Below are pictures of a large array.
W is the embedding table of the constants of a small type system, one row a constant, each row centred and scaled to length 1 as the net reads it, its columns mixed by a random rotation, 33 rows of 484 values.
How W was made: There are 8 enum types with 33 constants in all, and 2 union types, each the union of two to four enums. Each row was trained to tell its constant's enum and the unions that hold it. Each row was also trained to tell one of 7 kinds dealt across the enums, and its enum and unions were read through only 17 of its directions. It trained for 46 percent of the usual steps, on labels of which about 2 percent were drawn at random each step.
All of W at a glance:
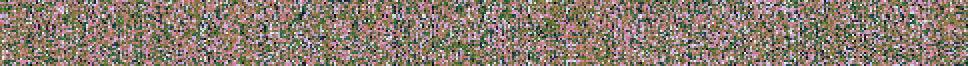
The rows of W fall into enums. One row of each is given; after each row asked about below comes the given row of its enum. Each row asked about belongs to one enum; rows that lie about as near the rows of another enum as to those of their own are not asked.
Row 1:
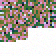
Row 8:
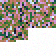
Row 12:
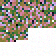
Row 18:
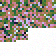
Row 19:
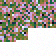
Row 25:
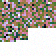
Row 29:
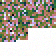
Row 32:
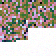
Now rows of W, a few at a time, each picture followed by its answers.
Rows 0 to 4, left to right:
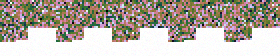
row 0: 19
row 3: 32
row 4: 32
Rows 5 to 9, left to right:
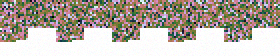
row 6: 32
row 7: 8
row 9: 19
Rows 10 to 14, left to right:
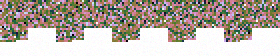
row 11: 25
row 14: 18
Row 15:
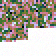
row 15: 25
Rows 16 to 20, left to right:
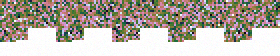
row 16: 18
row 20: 1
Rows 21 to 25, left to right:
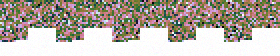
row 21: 32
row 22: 25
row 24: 19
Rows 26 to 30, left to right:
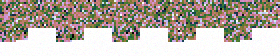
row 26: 18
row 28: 1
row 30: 25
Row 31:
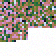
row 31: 32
